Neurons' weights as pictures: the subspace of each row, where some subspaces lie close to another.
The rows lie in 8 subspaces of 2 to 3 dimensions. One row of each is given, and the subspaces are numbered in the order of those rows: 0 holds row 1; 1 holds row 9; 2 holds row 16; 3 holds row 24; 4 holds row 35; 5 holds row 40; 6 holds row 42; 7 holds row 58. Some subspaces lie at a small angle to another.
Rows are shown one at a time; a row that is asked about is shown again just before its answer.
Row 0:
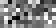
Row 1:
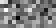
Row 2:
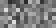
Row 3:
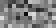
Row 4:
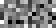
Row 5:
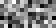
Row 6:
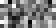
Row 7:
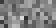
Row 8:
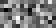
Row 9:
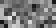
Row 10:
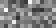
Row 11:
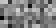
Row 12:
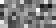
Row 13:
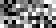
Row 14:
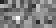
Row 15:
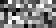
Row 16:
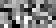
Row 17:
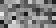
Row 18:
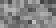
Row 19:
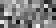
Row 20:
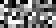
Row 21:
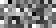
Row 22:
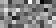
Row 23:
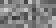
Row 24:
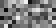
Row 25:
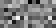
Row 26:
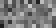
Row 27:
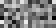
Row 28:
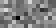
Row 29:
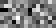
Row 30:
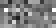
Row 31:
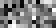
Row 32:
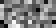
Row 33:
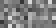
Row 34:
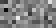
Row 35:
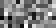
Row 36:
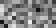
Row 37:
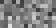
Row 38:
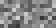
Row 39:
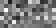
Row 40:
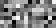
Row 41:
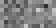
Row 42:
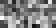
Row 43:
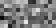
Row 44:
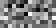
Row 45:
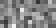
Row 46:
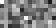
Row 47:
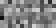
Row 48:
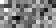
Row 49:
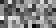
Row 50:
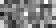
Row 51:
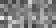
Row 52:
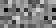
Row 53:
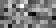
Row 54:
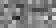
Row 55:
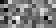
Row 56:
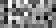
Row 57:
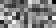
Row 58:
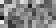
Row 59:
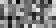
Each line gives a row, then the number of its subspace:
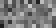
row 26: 7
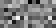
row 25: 5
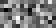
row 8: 2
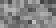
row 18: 7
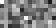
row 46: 2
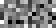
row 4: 7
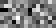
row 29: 2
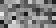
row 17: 1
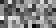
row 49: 6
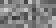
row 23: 7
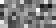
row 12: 1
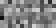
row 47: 6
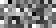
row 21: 6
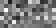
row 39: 3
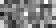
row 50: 1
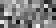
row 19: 1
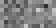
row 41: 1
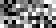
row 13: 1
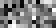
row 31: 7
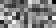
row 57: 5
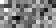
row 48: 0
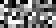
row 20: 7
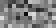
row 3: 4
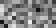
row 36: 1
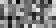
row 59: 4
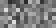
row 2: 3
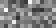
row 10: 3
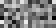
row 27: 5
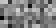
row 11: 6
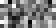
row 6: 2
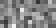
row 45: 2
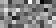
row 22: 7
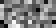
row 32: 1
